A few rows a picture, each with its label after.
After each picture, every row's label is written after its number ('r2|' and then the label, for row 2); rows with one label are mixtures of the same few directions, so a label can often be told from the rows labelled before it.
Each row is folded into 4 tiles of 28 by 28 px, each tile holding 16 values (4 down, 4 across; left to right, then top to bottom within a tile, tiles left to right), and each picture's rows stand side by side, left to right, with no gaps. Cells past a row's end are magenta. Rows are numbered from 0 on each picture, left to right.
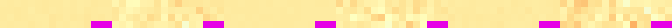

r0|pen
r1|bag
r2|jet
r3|pen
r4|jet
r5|bag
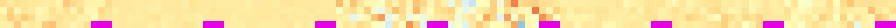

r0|jet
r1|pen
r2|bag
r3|pen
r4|bag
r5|jet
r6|pen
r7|bag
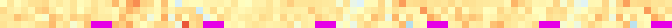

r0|pen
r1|bag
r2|bag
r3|bag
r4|jet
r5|bag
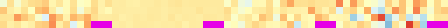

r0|pen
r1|bag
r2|bag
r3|pen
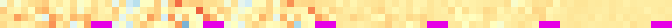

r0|pen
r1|bag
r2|bag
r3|pen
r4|jet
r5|bag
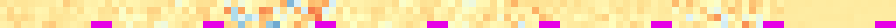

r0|jet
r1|jet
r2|jet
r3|jet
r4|bag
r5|pen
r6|pen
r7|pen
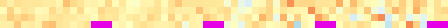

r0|jet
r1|bag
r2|bag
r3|pen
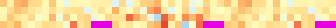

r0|bag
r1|pen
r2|bag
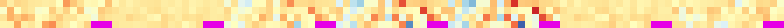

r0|jet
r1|pen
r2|bag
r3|bag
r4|bag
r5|pen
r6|jet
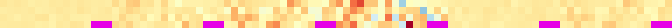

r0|pen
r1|bag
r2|jet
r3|bag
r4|jet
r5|jet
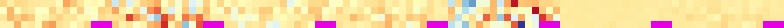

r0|jet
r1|pen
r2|jet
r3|pen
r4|bag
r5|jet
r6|pen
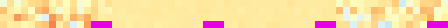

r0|pen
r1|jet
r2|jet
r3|jet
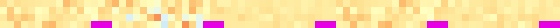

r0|jet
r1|pen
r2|pen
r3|jet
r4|pen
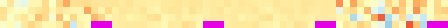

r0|bag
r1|pen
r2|pen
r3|pen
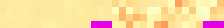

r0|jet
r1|jet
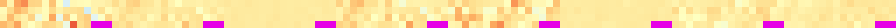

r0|bag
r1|bag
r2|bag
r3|bag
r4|jet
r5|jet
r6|jet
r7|bag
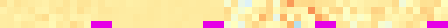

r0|pen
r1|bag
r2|bag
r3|jet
